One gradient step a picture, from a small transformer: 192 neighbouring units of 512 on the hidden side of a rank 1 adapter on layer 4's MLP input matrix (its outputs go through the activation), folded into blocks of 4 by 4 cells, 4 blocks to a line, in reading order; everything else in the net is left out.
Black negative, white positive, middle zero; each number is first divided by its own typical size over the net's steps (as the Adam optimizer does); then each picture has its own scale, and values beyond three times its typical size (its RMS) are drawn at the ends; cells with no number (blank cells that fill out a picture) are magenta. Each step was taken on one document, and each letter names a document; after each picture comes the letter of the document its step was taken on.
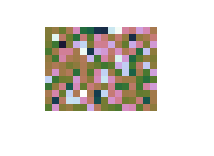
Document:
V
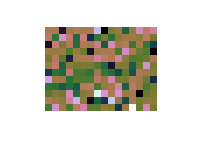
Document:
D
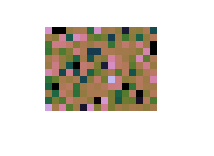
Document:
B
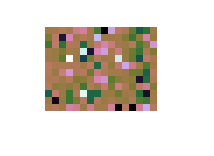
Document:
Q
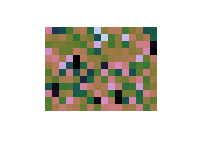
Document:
B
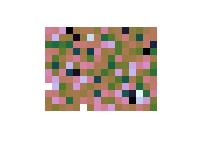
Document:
B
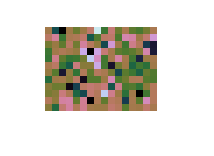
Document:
D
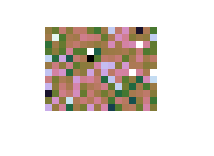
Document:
B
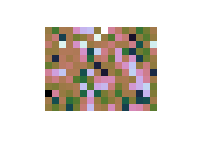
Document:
Q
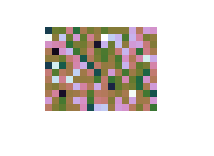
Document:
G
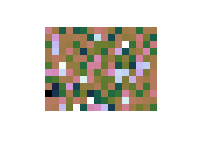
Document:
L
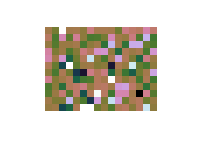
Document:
D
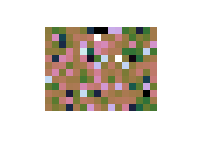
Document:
Q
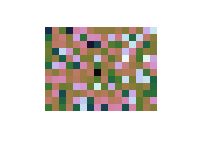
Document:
G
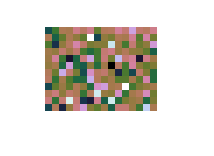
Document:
D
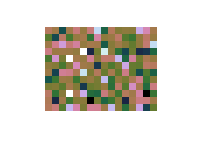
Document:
Q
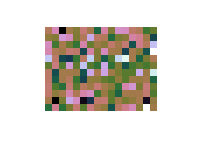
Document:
D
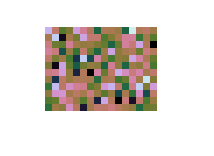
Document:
B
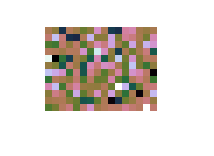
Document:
D
